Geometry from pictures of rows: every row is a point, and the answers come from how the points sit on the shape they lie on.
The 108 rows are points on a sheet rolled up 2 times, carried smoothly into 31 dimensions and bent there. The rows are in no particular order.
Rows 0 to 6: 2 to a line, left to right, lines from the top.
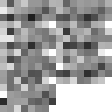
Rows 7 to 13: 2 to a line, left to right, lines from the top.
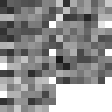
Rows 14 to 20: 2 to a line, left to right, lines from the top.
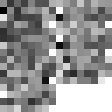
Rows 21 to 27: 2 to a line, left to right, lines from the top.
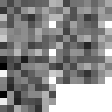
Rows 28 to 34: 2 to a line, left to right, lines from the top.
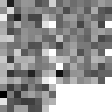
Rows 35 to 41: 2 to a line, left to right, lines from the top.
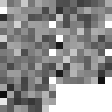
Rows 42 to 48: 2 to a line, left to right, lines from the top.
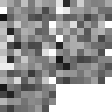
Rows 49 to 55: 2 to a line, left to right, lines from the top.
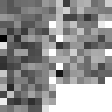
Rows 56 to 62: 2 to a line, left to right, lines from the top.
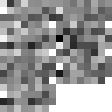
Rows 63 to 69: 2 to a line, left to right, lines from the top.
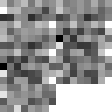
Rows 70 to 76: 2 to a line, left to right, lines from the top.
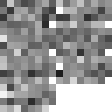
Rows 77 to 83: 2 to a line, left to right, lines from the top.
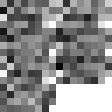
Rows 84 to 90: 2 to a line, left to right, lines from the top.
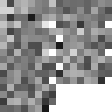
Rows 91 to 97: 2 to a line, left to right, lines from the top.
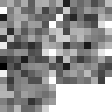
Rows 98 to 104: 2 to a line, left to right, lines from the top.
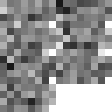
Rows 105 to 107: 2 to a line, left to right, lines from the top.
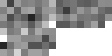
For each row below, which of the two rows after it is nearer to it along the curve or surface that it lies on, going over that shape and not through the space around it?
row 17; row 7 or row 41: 7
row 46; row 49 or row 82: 82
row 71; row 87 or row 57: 87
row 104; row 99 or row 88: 99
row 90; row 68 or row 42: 42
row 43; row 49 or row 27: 27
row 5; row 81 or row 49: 81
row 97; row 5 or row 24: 24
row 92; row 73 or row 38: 38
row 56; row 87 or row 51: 87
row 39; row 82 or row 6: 6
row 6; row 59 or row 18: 18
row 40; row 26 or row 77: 26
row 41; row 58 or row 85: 58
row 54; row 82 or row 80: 80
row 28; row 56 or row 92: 92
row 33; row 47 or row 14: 47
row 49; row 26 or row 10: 10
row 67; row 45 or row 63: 63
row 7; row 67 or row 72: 72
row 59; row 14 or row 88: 14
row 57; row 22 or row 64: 64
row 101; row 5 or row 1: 5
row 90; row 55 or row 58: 58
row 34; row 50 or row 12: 50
